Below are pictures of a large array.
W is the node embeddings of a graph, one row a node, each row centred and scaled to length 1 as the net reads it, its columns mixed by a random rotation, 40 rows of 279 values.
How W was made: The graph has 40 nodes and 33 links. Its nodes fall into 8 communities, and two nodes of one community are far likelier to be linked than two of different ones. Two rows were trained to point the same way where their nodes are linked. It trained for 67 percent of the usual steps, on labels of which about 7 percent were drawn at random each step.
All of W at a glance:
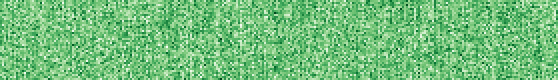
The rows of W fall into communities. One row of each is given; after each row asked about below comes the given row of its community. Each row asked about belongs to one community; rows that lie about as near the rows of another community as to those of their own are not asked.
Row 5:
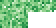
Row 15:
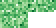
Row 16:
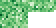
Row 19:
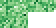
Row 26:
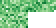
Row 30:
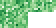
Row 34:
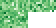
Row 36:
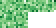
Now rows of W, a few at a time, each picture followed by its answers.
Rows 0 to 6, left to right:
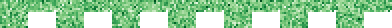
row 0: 26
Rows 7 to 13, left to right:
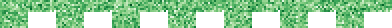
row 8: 15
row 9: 5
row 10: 26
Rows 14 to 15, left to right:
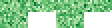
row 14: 34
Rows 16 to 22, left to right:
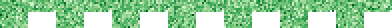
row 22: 16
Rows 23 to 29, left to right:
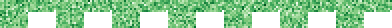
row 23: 30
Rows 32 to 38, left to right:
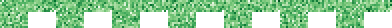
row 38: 36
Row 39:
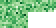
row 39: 19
